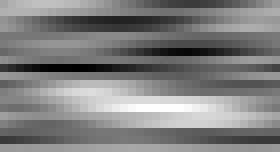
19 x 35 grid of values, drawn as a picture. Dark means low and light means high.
Ninth with the highest average: bottom middle. Histogram: bell-shaped. Grain: streaks across.
